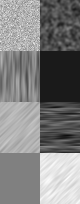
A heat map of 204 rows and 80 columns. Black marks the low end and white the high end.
It is made of 4 by 2 panels. Panel 1,1: high, fine-grained. Panel 1,2: low, blotchy. Panel 2,1: middling, streaked downward. Panel 2,2: very low, flat. Panel 3,1: high, slanting up to the right, faint in contrast. Panel 3,2: low, streaked across. Panel 4,1: middling, flat. Panel 4,2: very high, slanting up to the right, faint in contrast.
